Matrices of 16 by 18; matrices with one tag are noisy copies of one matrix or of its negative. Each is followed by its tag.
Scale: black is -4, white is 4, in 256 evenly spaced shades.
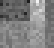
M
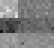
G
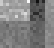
M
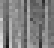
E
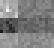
G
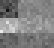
G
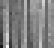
E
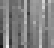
E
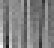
E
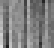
E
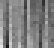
E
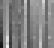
E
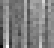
E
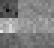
G
